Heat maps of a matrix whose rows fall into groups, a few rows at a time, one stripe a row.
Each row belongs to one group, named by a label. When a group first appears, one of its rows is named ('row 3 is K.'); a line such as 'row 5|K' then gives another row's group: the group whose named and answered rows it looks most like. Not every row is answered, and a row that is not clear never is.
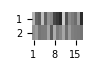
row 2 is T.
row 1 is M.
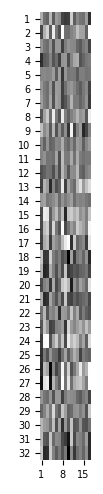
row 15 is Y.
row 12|T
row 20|Y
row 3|M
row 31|M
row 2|Y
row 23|Y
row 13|Y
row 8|Y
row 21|M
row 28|M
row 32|M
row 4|T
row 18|M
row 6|M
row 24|Y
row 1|M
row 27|Y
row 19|M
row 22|T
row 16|Y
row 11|T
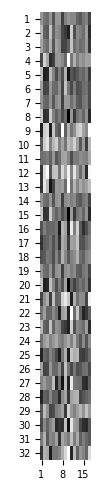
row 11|Y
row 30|T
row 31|T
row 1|M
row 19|M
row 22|T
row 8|M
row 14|M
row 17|T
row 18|T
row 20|M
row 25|T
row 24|Y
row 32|Y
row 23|M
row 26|M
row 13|Y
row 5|M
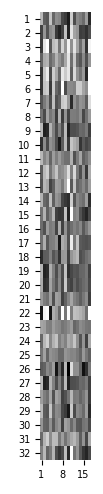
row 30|M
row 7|Y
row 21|M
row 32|T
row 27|M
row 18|T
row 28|M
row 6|Y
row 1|M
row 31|Y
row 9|M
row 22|Y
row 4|Y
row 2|T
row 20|M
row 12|Y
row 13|Y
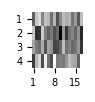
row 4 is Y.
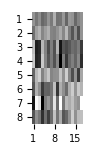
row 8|Y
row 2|Y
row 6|Y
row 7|Y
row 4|M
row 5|Y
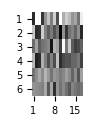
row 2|M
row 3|T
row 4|M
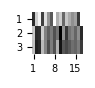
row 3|M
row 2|M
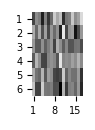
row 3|M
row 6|M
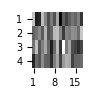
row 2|Y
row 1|M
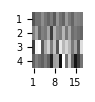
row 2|T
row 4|T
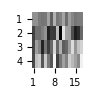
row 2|T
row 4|Y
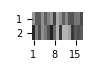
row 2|T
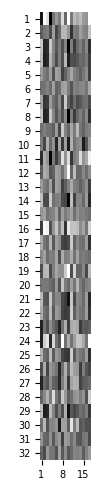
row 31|M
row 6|Y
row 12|Y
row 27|T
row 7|M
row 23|T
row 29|M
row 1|Y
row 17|M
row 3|M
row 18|T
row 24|Y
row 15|T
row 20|T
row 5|M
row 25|M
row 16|Y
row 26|T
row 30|T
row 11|Y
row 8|M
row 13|M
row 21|M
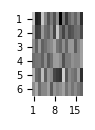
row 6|T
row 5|M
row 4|Y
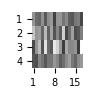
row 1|M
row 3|Y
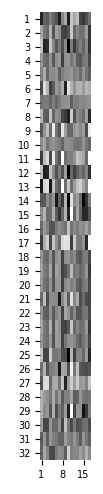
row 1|T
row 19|M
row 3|M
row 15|T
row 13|Y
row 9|Y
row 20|M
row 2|M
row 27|Y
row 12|M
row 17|Y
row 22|M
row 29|T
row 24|M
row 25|M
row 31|T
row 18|M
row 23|M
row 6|Y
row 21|T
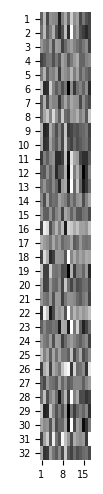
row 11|T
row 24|M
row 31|Y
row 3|M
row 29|M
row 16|Y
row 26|Y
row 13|T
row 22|Y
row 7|T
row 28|T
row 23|T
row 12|T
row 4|T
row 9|M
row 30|T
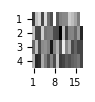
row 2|M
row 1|Y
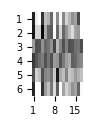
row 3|M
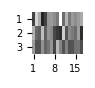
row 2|M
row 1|Y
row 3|M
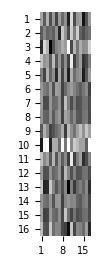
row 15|M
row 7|M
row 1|T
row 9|Y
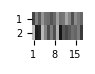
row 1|T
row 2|M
